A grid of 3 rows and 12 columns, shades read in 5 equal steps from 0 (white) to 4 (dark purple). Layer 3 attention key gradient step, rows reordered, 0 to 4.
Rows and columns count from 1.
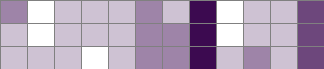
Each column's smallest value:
1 0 1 0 1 2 1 4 0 1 1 3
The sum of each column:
4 1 3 2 3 6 5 12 1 4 3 9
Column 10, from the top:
1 1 2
